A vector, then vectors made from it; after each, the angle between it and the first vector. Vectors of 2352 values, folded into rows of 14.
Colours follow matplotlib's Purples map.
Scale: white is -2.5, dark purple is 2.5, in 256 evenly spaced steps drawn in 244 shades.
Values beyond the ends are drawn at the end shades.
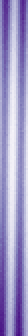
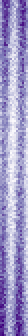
nearly parallel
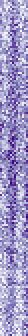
partly opposed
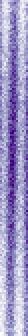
nearly opposite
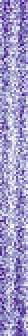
partly aligned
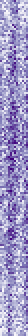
partly opposed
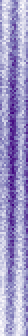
nearly opposite
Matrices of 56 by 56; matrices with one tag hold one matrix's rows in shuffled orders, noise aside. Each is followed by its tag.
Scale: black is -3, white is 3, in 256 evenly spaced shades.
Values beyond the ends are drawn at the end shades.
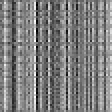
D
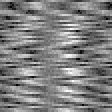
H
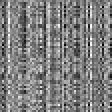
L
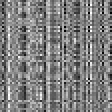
L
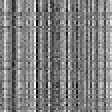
D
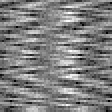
H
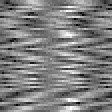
H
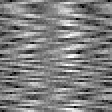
H
